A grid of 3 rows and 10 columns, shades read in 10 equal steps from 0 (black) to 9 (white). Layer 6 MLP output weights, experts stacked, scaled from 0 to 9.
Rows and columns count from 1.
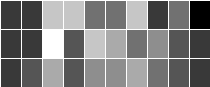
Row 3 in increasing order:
2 2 3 3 3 4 5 5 6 6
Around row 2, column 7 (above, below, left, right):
7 6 6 5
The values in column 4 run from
3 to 7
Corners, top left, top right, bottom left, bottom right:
2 0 2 2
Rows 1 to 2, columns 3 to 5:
7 7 4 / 9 3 7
